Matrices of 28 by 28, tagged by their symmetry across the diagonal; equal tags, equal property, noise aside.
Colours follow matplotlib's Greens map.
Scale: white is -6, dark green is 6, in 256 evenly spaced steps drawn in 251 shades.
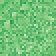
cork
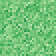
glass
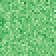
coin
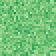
coin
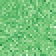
cork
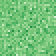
cork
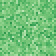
glass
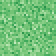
glass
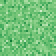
glass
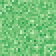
cork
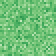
cork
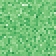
coin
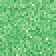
coin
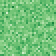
glass
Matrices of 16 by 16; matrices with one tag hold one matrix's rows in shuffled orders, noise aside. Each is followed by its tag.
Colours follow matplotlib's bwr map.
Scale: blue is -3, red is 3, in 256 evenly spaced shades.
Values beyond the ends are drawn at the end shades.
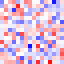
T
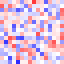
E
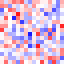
T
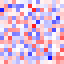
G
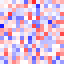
G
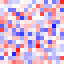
T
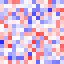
G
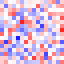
E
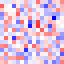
T
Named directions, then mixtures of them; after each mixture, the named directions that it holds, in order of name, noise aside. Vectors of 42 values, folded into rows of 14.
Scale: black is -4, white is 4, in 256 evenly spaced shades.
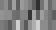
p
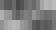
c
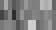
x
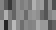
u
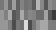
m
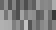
c, m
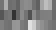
p, x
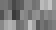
c, x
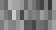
m, u, x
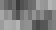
c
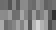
m, p, u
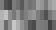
c, u, x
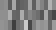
m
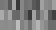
c, m, p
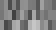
p, u, x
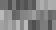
c, m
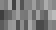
m, p, x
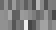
m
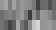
c, p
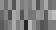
m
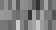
p
